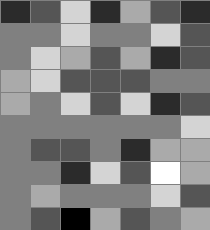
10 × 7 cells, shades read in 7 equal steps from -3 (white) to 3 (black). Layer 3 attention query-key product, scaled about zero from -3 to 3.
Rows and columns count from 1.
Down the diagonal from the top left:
2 0 -1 1 -2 0 -1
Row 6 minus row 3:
0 2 1 -1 1 -2 -3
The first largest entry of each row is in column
1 7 6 3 6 1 5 3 7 3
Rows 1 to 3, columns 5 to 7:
-1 1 2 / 0 -2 1 / -1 2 1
